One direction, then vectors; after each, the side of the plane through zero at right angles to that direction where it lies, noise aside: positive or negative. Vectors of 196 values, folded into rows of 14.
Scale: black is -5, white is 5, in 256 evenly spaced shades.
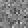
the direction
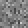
positive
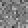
negative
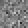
negative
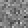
positive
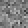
negative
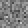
positive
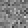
negative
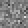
negative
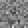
positive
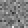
positive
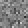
positive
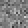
negative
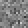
positive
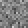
positive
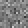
positive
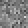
negative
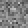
negative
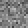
negative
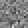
positive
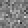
negative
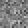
negative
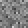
positive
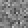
positive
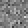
negative
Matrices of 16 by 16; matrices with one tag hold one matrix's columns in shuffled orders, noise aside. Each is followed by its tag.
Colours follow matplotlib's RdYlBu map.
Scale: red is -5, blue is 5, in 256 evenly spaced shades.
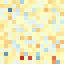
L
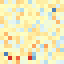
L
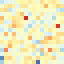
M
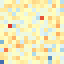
M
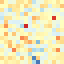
M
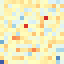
M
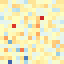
M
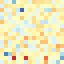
L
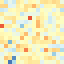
M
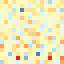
L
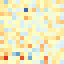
L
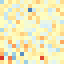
L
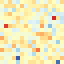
M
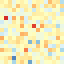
M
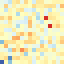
M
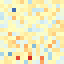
L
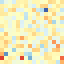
L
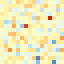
M
